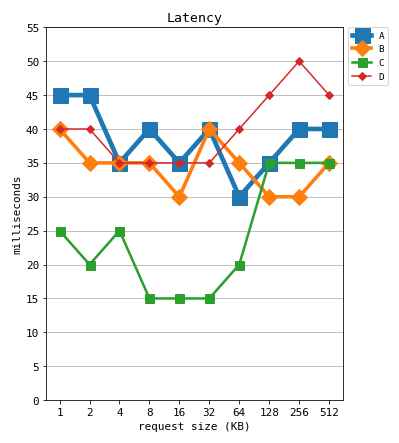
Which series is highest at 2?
A
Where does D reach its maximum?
256
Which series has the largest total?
D
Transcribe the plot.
Title: Latency
x-axis: request size (KB), ticks 1 2 4 8 16 32 64 128 256 512
y-axis: milliseconds, ticks 0 5 10 15 20 25 30 35 40 45 50 55
Legend: A, B, C, D
Values:
A: 45 45 35 40 35 40 30 35 40 40
B: 40 35 35 35 30 40 35 30 30 35
C: 25 20 25 15 15 15 20 35 35 35
D: 40 40 35 35 35 35 40 45 50 45
